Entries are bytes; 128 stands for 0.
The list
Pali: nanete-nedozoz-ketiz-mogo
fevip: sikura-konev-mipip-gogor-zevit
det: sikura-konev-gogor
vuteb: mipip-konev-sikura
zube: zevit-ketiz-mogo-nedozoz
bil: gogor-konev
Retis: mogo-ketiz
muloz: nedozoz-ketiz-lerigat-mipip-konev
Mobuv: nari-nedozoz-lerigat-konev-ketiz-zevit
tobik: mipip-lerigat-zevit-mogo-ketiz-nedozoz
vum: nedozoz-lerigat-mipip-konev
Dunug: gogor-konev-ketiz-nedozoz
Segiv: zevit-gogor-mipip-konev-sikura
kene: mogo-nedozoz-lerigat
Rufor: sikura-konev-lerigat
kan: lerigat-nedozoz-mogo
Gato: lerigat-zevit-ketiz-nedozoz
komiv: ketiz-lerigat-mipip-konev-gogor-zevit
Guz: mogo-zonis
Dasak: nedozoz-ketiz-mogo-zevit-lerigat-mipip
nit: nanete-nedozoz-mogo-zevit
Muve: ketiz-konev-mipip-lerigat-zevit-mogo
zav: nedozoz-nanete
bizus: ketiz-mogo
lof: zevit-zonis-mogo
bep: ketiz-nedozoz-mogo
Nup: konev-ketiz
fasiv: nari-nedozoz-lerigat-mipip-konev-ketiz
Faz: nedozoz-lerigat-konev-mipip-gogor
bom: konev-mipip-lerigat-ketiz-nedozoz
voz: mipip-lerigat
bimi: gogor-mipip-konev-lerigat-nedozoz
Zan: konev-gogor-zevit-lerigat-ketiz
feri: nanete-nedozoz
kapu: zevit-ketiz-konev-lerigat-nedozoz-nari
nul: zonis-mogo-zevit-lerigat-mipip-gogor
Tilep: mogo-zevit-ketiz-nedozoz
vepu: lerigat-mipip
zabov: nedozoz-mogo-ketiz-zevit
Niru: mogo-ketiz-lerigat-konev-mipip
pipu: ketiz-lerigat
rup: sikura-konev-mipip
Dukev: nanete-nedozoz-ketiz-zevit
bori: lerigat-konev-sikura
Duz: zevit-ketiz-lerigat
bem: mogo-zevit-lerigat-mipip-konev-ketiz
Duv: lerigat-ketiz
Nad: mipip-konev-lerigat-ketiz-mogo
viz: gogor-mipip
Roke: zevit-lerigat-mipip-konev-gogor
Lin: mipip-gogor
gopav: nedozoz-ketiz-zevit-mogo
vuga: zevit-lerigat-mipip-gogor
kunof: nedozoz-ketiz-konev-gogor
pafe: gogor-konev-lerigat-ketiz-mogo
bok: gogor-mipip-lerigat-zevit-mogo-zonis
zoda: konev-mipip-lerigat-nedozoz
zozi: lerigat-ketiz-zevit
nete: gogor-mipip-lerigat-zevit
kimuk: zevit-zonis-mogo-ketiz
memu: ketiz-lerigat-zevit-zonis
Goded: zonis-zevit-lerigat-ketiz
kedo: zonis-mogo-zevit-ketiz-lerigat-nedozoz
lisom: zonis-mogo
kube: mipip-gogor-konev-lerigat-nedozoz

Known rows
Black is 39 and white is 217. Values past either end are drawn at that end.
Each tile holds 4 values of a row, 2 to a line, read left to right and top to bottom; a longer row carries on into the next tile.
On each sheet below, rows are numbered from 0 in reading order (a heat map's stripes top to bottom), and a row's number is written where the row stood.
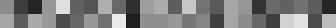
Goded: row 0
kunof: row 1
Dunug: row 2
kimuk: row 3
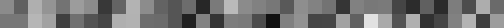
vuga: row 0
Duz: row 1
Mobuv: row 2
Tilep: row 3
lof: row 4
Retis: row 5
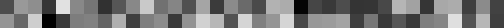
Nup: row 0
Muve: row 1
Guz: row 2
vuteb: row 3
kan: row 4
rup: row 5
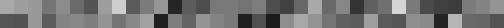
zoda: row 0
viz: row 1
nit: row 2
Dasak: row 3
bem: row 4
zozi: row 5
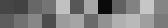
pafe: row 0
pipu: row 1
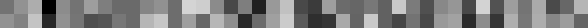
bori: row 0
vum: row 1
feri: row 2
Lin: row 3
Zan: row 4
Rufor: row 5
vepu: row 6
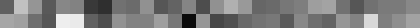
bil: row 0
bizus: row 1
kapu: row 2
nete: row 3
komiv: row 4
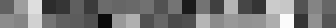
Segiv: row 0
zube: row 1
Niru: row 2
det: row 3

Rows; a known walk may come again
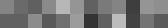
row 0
fasiv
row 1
Faz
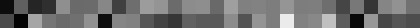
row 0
zabov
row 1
Gato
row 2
bimi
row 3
Roke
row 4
gopav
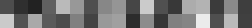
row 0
bep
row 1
Rufor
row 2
rup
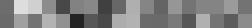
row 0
feri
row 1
Duz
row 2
bom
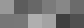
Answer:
nul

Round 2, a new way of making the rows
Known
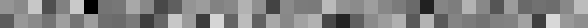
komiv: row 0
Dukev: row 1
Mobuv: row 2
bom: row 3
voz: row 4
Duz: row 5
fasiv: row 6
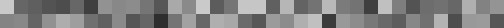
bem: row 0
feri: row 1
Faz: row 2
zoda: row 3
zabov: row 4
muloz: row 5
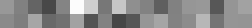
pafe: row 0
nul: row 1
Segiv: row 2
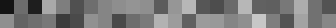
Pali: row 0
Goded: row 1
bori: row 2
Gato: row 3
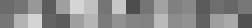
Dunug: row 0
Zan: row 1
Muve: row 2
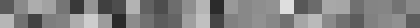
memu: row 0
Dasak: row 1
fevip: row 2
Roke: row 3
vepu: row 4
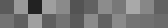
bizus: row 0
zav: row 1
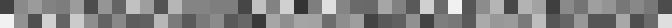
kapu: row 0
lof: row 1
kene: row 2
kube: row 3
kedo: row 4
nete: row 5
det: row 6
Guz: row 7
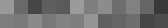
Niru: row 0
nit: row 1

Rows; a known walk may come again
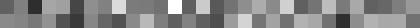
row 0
bep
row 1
vuga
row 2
bok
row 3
Faz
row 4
vuteb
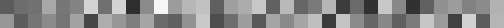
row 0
zozi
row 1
bimi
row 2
bil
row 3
zoda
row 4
gopav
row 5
Mobuv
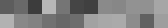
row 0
zube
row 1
kunof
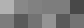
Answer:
kene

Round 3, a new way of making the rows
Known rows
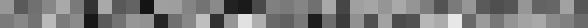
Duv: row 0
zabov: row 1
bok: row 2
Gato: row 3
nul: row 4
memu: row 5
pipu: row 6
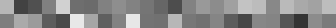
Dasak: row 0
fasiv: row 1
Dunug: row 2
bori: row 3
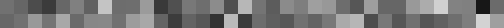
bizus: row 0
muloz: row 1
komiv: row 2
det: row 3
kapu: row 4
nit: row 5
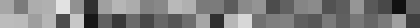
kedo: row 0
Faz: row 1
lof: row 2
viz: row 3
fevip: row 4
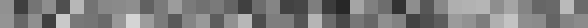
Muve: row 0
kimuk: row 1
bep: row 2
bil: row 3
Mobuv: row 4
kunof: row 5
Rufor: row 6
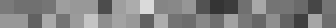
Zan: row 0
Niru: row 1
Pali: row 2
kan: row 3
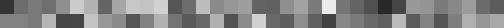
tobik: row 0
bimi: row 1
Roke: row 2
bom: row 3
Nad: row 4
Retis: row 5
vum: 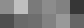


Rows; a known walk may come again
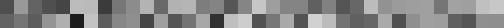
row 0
zozi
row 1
rup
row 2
lof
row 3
lisom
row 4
Roke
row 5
kube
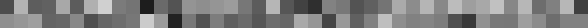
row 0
Duz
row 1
nit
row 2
Lin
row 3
Dukev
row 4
Nup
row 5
bori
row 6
voz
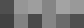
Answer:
vuga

